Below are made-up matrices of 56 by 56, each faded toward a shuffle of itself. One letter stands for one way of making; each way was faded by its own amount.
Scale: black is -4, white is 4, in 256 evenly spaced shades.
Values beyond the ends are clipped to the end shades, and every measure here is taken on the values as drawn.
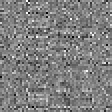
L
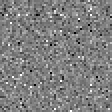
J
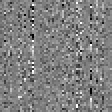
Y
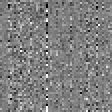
Y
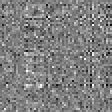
L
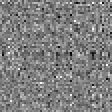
L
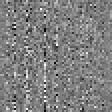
Y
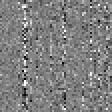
Y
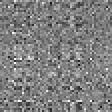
L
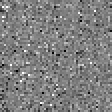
J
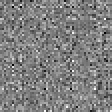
L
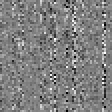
Y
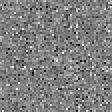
J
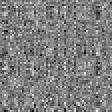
L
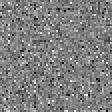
J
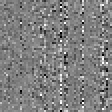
Y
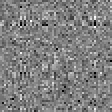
L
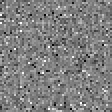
J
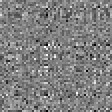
L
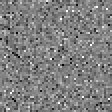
J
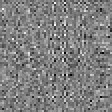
L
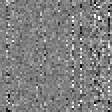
Y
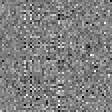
L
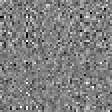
L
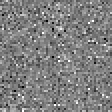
J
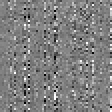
Y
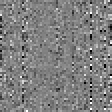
Y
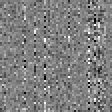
Y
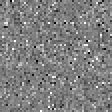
J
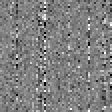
Y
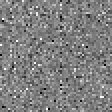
J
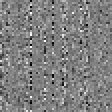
Y
